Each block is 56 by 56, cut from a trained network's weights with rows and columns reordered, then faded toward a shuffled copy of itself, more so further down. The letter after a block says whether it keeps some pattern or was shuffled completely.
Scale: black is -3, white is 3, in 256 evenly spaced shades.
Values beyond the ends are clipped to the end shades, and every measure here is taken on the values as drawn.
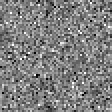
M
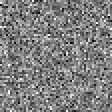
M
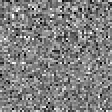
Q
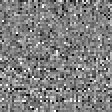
Q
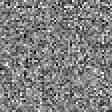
Q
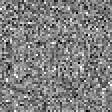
Q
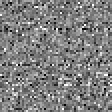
Q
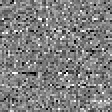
Q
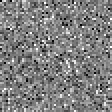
M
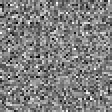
Q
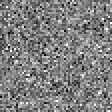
M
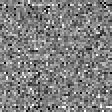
Q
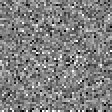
Q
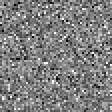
M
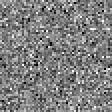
M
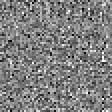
Q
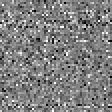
Q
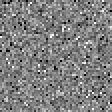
M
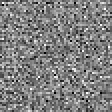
Q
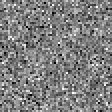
M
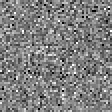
Q
